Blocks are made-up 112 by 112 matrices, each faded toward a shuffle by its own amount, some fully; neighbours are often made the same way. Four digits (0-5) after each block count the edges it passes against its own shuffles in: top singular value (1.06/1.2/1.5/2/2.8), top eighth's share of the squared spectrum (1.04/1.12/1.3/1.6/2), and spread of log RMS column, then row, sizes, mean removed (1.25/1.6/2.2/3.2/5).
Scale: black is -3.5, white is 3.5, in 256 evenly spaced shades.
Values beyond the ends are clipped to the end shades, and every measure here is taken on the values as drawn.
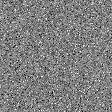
0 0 0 0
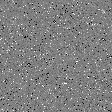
0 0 0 0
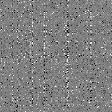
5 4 3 2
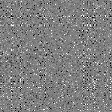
4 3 3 2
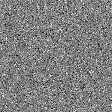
2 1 0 0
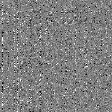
2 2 3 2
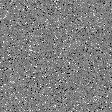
0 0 0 0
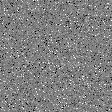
1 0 0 0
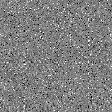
3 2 1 0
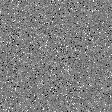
0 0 0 0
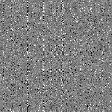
4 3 3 1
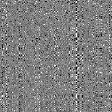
5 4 3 2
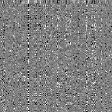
5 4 3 2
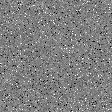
0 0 0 0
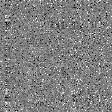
4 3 2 1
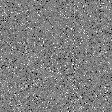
3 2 1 0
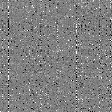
4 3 3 1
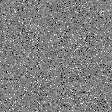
3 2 1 0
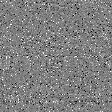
3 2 1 1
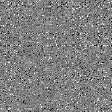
4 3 2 2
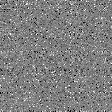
3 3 1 2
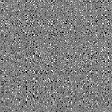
4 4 3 3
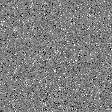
0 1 1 1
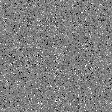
1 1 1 1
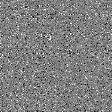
1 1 2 2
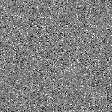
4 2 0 1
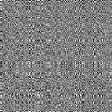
5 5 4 4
